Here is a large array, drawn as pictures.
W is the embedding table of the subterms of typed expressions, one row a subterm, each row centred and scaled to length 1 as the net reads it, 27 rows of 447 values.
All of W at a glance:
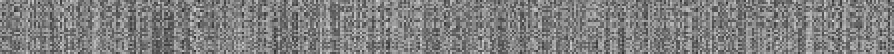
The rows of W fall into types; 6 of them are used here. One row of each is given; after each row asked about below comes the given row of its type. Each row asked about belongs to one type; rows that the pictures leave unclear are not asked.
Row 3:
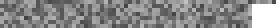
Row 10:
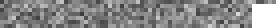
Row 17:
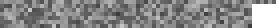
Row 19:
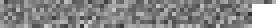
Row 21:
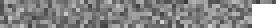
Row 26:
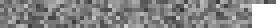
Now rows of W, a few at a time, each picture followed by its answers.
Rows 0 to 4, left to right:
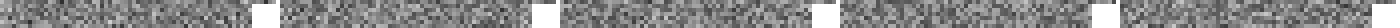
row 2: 26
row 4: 19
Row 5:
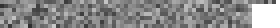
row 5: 3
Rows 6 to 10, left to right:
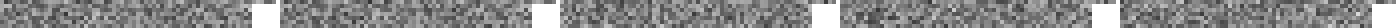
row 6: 26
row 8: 3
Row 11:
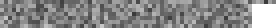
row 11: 3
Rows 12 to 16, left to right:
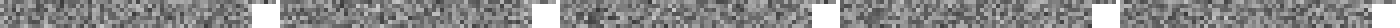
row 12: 3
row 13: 10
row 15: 17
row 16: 26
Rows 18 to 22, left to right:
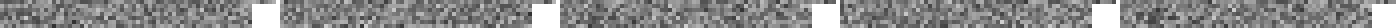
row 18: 10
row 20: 26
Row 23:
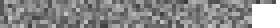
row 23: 21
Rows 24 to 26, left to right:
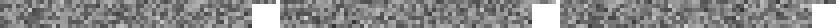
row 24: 17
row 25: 10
